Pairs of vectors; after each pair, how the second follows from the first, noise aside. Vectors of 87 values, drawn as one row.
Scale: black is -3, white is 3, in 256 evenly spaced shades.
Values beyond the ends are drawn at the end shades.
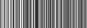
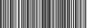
shuffled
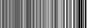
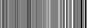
partly zeroed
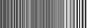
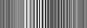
wrapped around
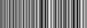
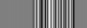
partly zeroed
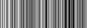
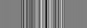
partly zeroed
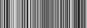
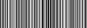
shuffled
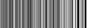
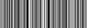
shuffled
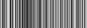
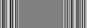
partly zeroed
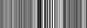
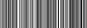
shuffled
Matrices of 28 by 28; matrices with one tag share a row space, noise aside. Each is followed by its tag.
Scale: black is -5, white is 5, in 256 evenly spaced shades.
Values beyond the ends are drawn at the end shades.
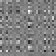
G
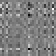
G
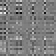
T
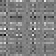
T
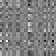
G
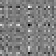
G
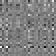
G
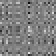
G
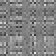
T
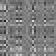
T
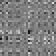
G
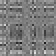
T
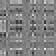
T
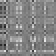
T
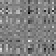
G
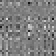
G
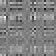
T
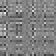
T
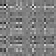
T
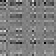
T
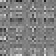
T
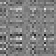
T
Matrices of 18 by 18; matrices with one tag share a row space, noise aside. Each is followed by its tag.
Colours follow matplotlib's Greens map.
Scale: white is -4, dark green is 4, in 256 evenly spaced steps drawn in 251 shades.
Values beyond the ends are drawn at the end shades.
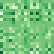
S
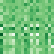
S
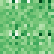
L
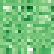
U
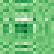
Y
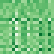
L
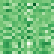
U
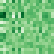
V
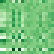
V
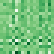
L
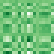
U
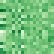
V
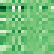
V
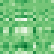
Y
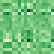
U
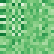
V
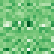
U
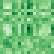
U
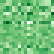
U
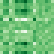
Y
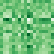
U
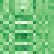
Y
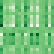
S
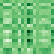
U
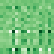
L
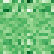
U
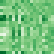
V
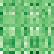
S
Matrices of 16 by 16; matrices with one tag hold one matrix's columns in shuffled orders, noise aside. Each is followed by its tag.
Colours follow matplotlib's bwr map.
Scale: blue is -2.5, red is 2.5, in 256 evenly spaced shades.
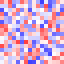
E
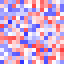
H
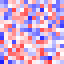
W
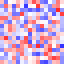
H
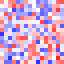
H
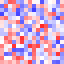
H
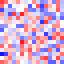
H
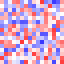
E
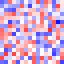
E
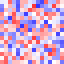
E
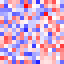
H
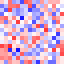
H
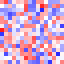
H
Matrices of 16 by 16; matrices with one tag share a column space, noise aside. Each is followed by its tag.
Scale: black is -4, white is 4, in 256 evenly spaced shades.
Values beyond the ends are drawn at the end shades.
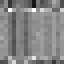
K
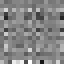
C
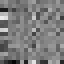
C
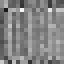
K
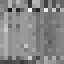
K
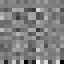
C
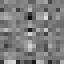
C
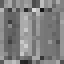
K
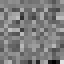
C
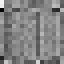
K
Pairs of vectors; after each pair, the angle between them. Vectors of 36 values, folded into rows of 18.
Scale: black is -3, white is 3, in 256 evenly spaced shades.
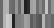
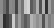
nearly opposite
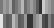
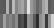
orthogonal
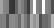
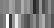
partly opposed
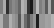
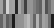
partly opposed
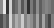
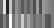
nearly parallel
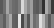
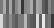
orthogonal
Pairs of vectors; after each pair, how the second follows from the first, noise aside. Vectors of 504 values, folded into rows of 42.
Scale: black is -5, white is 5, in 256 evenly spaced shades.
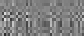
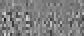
sign-scrambled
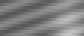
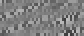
sign-scrambled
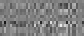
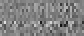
sign-scrambled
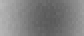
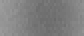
shrunk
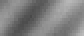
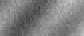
copied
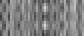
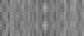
shrunk
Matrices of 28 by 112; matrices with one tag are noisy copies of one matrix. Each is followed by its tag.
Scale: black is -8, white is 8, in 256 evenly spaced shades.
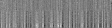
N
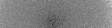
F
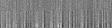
N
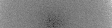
F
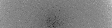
F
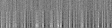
N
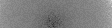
F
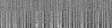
N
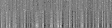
N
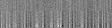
N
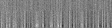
N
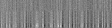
N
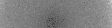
F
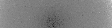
F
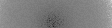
F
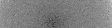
F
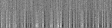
N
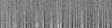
N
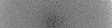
F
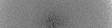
F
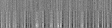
N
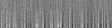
N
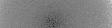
F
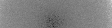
F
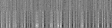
N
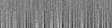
N
